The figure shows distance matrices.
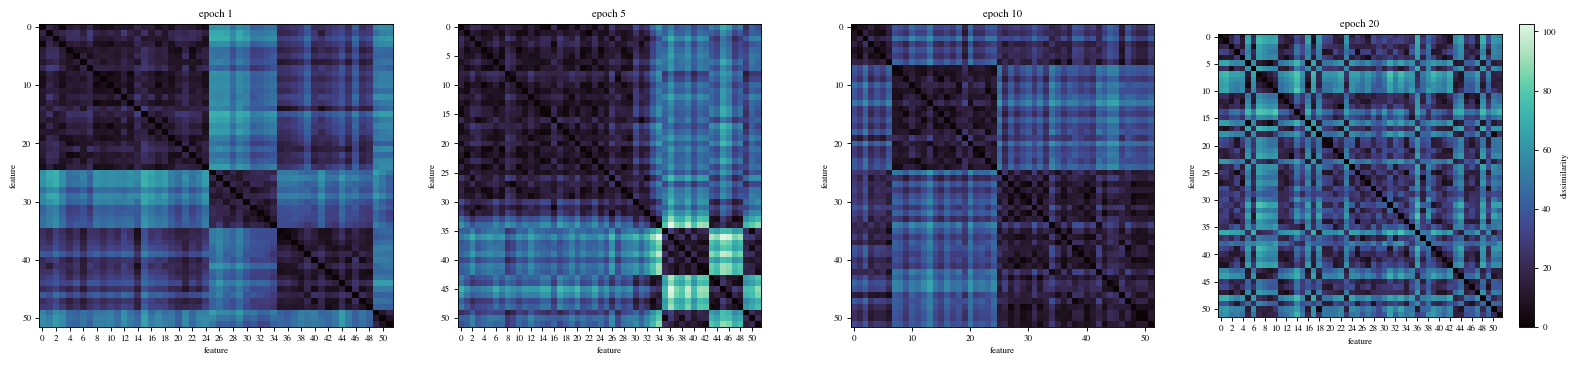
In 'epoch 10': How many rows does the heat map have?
52
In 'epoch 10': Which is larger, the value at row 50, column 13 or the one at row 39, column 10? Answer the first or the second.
the first
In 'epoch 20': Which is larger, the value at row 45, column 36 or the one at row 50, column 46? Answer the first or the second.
the first
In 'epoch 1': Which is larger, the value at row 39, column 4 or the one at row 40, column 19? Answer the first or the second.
the first
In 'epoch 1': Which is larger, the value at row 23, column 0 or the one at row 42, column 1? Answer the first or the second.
the second
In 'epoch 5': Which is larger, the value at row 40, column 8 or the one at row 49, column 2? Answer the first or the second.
the second
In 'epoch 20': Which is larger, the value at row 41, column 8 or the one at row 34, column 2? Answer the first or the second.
the first
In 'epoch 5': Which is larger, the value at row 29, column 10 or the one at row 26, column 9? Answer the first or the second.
the second
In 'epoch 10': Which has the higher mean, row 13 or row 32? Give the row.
13
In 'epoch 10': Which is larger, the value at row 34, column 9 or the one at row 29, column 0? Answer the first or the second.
the first
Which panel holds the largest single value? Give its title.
epoch 5
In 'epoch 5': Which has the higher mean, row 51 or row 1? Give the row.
51
